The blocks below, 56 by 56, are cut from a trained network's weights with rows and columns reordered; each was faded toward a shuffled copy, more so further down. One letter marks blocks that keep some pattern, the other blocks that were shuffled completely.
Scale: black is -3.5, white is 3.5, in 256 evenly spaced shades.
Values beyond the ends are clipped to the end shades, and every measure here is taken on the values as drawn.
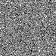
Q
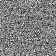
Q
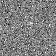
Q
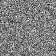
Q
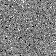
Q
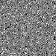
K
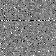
K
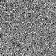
K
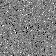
Q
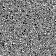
Q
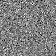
Q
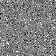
K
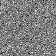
K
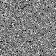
Q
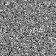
K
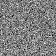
Q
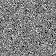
Q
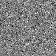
K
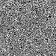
K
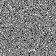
Q
